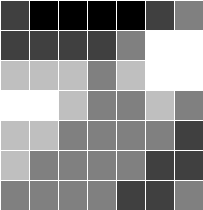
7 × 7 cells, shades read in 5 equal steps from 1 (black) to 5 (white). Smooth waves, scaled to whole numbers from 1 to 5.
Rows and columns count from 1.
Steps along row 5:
same down same same same down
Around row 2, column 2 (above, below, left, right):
1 4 2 2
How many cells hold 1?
4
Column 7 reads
3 5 5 3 2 2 3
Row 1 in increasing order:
1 1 1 1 2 2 3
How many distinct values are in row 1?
3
